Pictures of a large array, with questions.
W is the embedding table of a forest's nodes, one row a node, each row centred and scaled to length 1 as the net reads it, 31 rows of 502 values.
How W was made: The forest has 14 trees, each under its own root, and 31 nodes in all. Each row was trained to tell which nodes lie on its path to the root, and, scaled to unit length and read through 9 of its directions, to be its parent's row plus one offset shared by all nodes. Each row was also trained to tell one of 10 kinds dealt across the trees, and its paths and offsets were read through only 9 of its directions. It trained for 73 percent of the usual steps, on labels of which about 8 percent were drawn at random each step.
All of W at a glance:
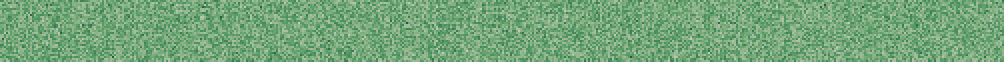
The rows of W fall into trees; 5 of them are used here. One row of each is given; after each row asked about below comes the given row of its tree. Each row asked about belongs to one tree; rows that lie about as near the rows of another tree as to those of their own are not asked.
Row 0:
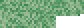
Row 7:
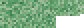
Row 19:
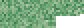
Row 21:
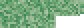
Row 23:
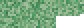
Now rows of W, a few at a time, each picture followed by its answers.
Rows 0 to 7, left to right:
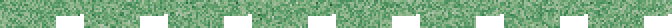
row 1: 19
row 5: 21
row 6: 23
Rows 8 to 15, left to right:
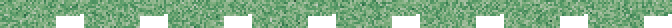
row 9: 21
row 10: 19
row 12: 21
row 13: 7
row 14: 0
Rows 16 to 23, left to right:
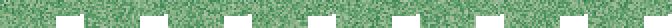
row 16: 0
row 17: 23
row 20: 0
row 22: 0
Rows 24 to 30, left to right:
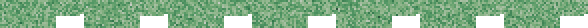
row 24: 7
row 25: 21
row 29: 19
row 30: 23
